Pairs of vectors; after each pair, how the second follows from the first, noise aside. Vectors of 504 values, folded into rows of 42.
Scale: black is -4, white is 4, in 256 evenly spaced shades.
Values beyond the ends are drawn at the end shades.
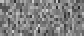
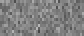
shrunk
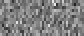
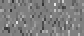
partly zeroed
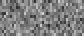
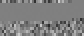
partly zeroed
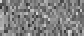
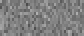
shrunk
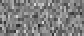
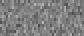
shrunk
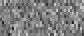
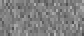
shrunk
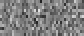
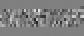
partly zeroed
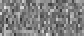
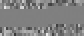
partly zeroed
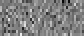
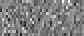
negated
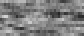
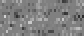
partly zeroed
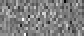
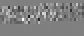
partly zeroed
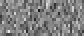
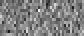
negated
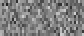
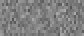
shrunk
